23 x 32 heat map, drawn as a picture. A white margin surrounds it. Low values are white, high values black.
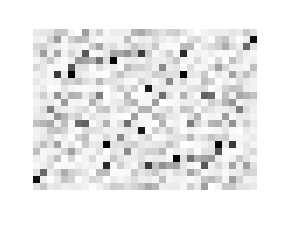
There is no overall slope. The values are skewed, with a long tail toward high values. A half turn leaves it unchanged. No seam splits the table.
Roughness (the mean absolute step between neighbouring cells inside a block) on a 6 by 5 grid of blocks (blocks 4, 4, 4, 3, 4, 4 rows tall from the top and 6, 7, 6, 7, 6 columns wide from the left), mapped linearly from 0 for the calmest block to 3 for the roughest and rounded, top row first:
11112 / 21011 / 11311 / 11311 / 11012 / 21111
